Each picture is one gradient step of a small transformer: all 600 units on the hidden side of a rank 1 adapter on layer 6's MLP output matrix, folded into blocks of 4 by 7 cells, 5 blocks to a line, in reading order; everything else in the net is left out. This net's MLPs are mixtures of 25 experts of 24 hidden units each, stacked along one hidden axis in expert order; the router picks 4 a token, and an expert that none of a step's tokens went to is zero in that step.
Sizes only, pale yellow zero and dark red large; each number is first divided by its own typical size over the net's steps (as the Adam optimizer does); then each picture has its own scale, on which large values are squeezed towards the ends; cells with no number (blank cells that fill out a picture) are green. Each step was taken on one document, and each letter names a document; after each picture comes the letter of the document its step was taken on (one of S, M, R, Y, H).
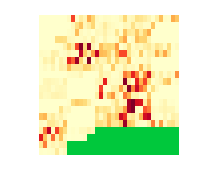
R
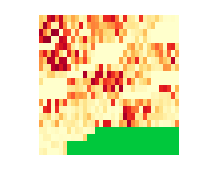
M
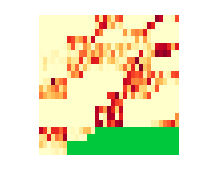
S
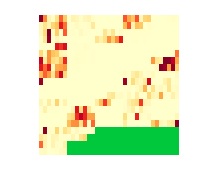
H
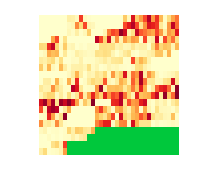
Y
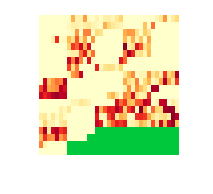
S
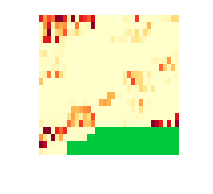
H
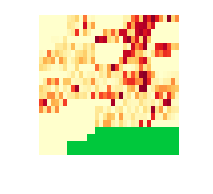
Y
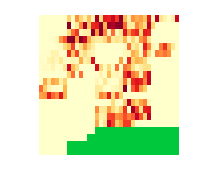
Y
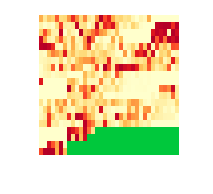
M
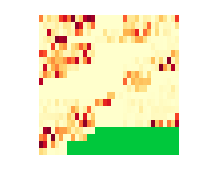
H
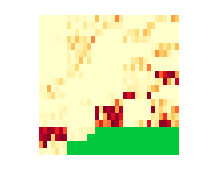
R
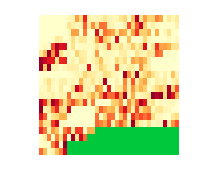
Y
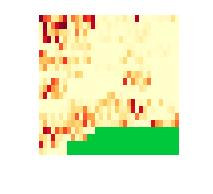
H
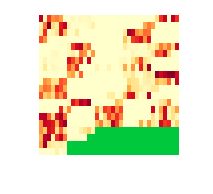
R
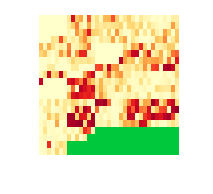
M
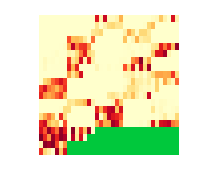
R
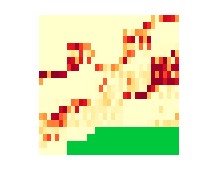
R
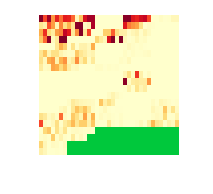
H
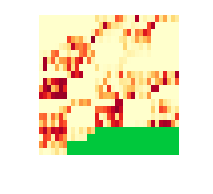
S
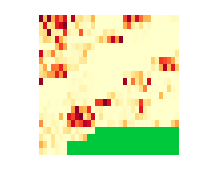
H
